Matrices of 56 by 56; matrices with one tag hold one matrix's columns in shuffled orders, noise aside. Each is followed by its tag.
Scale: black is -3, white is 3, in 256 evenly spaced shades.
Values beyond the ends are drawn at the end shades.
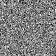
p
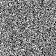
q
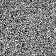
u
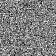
q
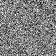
p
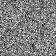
u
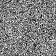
u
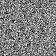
u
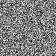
q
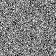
q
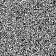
q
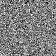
p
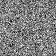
u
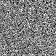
p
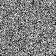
q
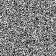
q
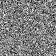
p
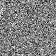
p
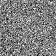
q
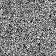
u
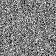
q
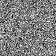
u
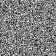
q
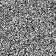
q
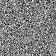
p
